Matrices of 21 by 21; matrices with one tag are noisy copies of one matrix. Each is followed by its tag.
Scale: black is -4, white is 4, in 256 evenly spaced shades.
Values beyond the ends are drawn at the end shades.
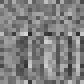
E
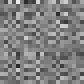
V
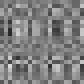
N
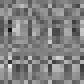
N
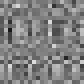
N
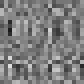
N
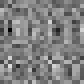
N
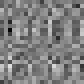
N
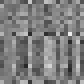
E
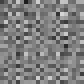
V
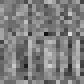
E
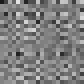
V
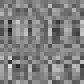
N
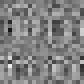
N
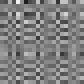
V
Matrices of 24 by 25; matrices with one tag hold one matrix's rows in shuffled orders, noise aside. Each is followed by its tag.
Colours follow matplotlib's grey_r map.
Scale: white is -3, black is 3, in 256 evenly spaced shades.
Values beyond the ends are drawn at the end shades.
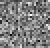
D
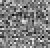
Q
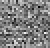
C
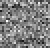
Q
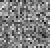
D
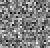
D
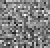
C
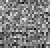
Q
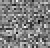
C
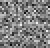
D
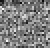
Q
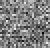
Q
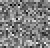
D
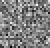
D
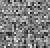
C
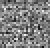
C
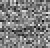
Q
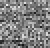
Q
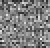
Q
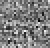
C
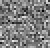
Q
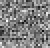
Q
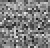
C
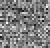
Q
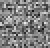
C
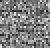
Q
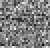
Q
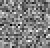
D
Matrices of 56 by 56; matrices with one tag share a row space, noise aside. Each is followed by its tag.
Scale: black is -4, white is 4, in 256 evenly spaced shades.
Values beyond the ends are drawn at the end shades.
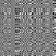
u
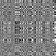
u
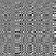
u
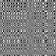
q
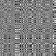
u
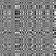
u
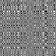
q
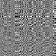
u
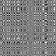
q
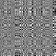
u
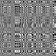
u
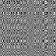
q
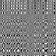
q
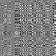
u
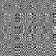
u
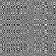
q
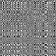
q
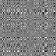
q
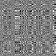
u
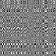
q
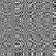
u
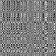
q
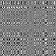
q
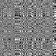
u
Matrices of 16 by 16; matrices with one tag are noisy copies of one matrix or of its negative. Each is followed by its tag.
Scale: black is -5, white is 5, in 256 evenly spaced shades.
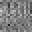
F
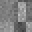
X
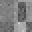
X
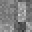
X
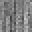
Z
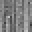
Z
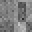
X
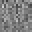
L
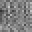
F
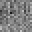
F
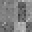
X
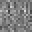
F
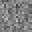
L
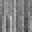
Z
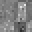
X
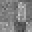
X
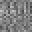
F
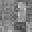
X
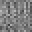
F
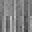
Z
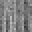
Z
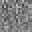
L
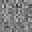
L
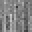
Z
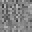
L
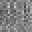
F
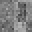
X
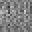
F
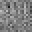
F
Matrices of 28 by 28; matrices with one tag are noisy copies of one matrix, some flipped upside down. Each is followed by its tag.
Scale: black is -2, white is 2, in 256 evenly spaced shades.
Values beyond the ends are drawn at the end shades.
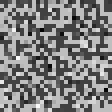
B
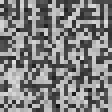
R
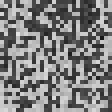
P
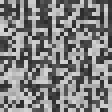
R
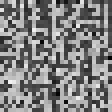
R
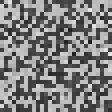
B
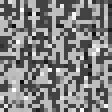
R
